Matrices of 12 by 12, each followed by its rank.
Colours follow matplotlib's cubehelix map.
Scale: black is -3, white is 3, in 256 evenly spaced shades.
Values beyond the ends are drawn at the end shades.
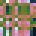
two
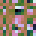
two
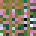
two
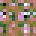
two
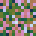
full rank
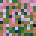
full rank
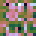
two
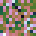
full rank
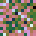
full rank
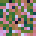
full rank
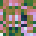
two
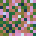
full rank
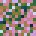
full rank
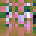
two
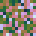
full rank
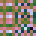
two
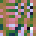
two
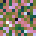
full rank
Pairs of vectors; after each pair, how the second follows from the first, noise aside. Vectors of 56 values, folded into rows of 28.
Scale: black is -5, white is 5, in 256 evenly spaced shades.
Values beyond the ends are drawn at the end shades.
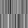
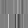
partly zeroed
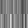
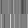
partly zeroed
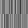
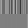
partly zeroed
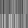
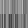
negated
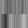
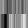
scaled up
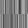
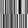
scaled up
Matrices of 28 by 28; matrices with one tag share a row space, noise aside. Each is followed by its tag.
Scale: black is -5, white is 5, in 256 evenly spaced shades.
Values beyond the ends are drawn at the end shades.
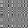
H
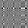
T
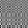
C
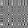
H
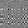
H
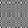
C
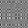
C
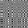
H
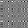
H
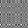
C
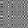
H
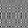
C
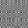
C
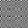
C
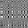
H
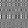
C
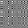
H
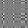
T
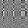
T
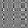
T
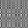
C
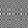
C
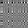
H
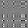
T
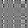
T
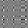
T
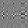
T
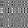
H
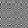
C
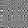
H
